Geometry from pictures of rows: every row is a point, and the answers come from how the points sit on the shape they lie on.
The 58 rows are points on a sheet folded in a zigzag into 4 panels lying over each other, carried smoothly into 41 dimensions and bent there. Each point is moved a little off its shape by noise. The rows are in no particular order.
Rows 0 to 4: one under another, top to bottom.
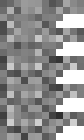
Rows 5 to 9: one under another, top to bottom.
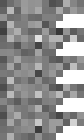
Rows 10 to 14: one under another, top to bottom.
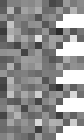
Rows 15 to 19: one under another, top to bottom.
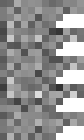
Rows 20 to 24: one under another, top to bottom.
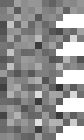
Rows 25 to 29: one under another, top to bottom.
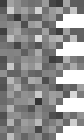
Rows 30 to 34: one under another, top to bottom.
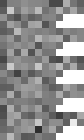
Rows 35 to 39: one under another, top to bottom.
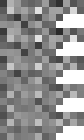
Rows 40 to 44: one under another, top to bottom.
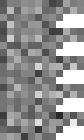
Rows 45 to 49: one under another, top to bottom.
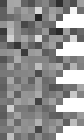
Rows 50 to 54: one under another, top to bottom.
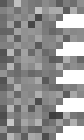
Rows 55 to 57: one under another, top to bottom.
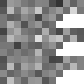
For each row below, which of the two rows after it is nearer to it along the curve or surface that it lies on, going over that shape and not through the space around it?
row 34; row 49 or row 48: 48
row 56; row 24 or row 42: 24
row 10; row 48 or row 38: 48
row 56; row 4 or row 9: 9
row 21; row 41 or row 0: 41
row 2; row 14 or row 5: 5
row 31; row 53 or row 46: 53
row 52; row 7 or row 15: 15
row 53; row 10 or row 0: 0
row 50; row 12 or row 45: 12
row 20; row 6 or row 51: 51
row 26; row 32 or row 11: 32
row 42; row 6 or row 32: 6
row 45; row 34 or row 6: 34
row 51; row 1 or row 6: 6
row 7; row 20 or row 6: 20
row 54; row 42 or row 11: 11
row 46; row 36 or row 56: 36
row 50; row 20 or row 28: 20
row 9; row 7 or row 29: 7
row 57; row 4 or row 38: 4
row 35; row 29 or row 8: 29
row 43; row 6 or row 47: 6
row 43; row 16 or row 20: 20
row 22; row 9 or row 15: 15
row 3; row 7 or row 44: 44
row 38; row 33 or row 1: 33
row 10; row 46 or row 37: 46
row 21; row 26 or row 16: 16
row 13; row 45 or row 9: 45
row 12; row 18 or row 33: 33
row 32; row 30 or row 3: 30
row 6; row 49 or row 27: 49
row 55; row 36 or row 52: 36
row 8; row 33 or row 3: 33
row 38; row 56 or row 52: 52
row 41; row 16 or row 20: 16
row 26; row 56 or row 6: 6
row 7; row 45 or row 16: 45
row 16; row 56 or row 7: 7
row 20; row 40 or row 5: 5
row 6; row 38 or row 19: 19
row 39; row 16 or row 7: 7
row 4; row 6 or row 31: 6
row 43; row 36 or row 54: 36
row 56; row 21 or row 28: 28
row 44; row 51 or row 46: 46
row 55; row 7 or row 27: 27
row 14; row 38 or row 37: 37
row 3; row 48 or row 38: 48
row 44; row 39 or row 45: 45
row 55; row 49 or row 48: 48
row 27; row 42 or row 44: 44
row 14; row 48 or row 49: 49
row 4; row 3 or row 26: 3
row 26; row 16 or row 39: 39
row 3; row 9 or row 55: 55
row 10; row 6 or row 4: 4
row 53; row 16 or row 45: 45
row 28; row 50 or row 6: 6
